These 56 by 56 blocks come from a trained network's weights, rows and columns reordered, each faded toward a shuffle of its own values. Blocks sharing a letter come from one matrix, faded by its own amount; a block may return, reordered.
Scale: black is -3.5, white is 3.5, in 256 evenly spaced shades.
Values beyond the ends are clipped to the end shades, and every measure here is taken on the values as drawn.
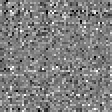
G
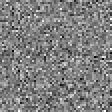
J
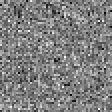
J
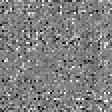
G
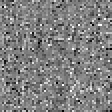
G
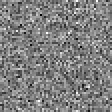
J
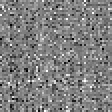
G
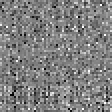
G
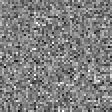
J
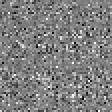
G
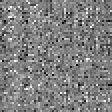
G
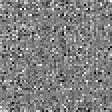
G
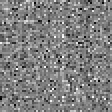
G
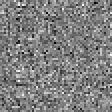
J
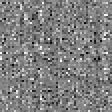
G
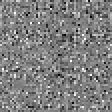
G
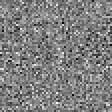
J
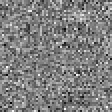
J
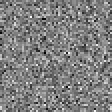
J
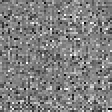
G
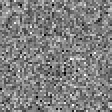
J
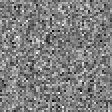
J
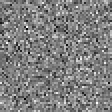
J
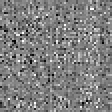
G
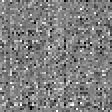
G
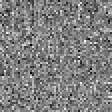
J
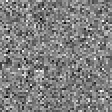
J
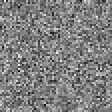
J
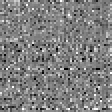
G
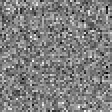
J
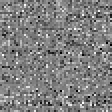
G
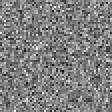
J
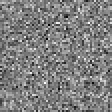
J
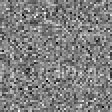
J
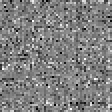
G
